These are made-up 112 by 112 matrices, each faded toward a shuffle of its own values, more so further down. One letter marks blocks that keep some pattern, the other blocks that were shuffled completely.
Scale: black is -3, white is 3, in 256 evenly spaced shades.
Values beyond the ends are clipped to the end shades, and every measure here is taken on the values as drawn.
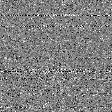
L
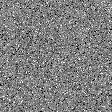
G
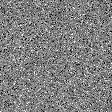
G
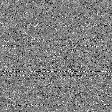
L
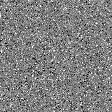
G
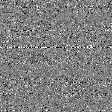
L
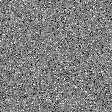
G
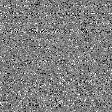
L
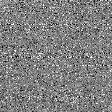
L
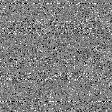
L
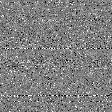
L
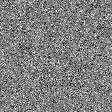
G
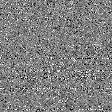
L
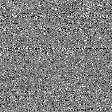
L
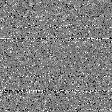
L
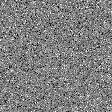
G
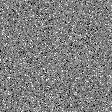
G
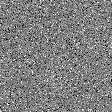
G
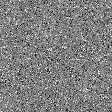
G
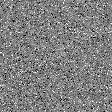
G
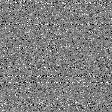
L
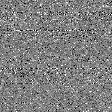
L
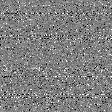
L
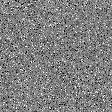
G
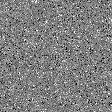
G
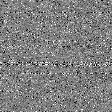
L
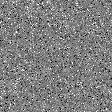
G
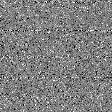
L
